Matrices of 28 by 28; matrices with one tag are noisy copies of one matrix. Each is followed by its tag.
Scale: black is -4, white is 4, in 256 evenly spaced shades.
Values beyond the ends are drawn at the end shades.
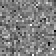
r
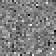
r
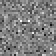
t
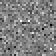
t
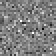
t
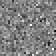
r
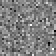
r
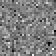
r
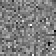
r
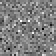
t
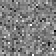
r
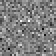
t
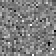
r
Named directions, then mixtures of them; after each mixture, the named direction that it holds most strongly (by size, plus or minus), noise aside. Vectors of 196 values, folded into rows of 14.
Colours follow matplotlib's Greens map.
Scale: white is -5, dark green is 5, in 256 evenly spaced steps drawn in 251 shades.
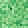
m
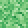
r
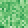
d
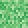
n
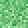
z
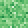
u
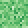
n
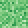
z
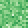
z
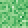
n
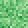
z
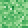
m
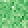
n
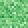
u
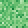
n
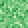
r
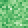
m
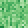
d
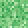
u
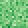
z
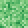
d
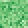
d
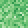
r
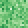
m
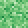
u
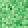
m
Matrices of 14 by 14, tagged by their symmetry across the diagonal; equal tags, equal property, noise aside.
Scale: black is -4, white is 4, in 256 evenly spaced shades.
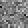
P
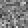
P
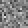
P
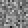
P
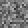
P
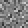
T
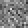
T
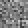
T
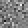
T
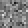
T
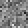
T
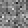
T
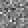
P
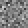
T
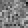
P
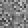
T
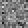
P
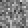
P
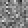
P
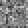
T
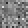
T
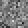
P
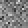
T
